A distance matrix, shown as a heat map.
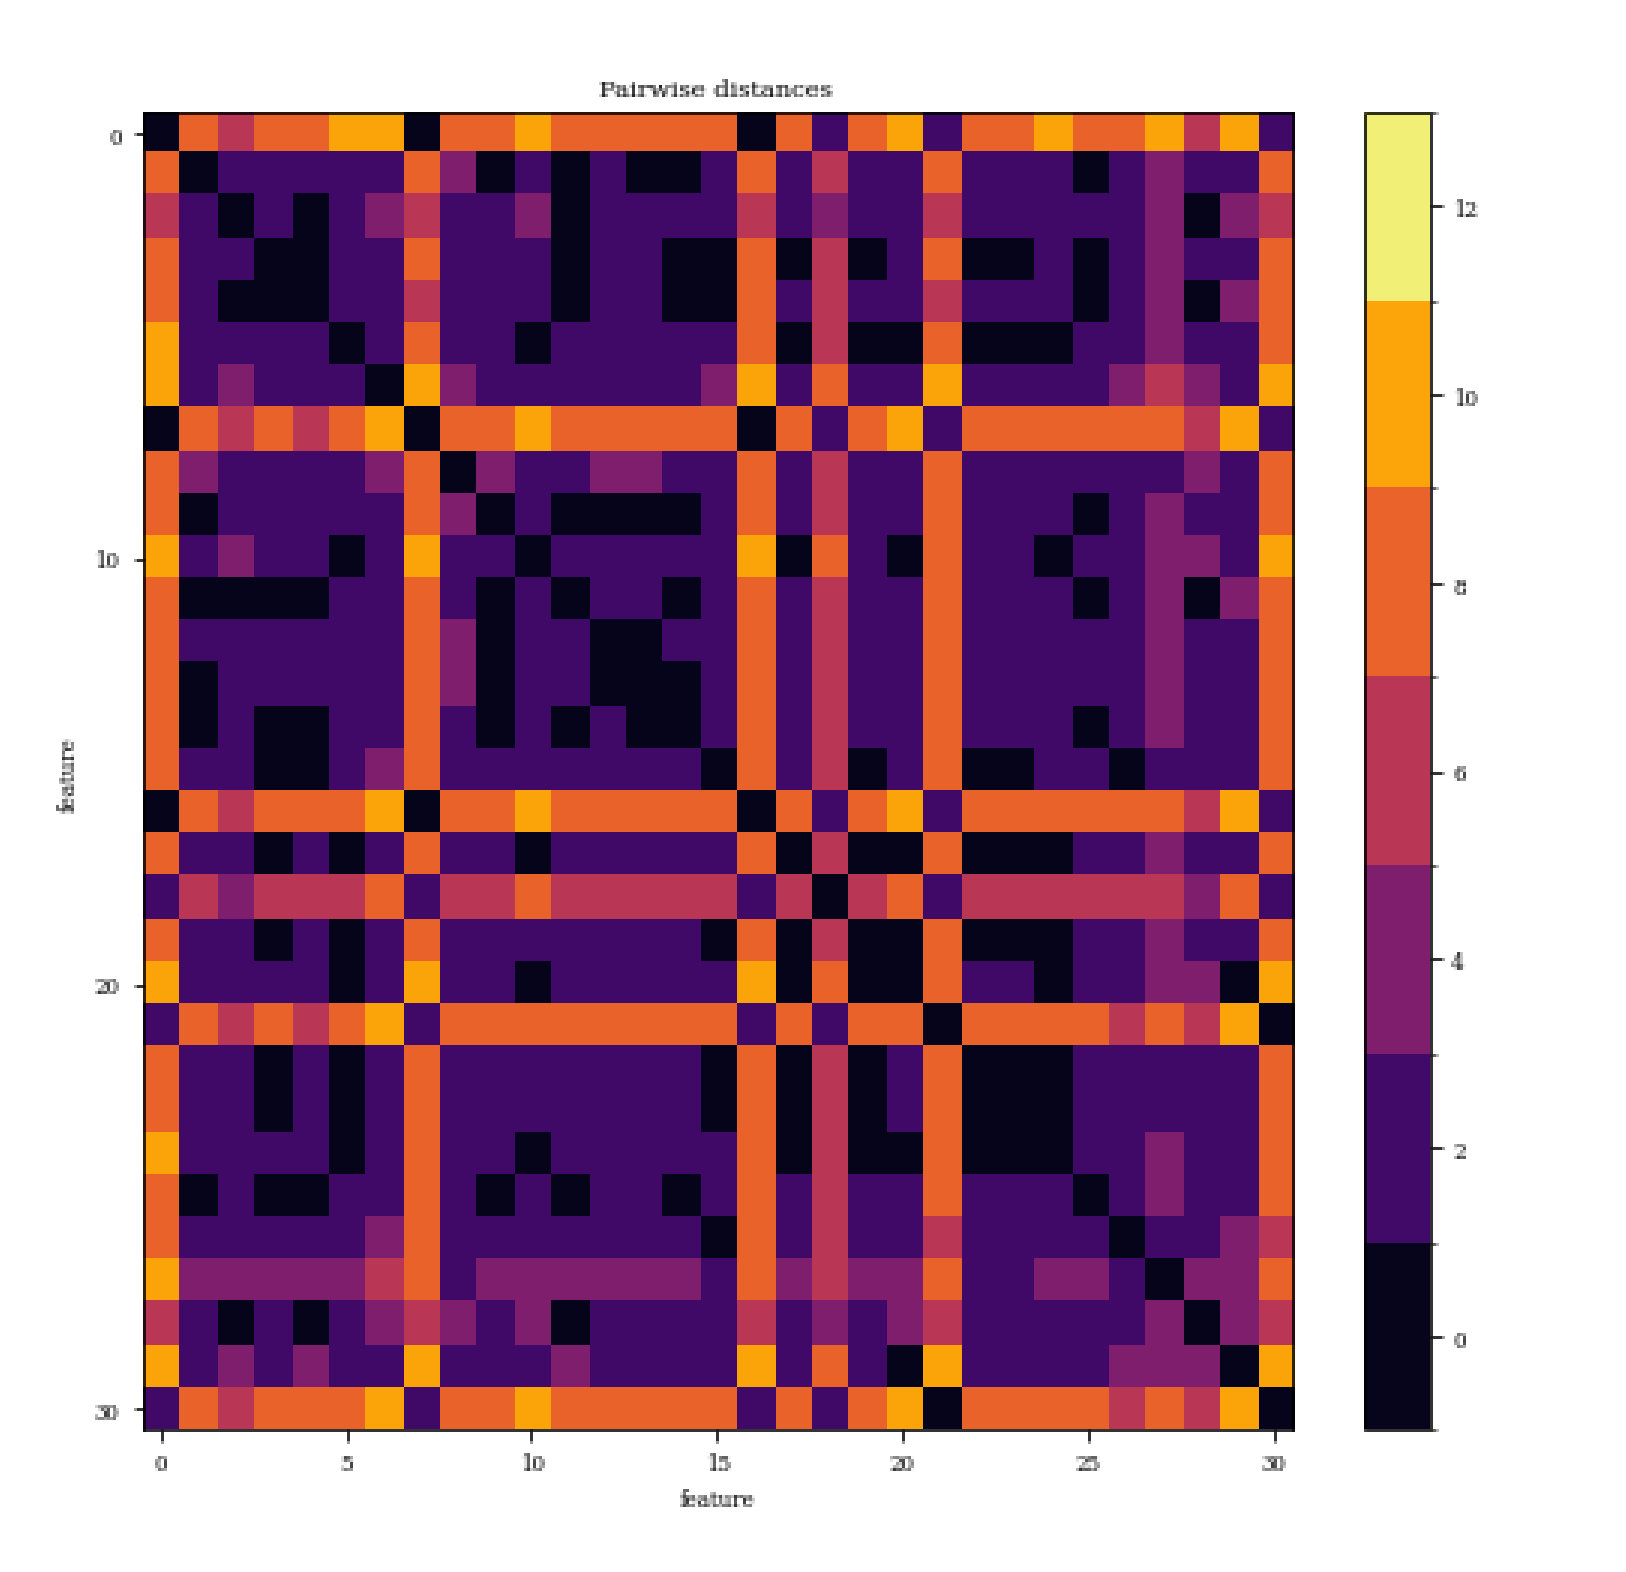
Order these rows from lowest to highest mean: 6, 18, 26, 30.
26, 6, 18, 30
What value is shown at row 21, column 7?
2
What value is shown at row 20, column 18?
8
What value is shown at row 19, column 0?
8
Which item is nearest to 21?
30
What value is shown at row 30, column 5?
8
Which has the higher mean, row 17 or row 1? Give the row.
1
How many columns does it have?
31
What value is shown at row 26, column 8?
2
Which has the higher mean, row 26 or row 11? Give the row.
26
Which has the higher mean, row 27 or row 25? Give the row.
27
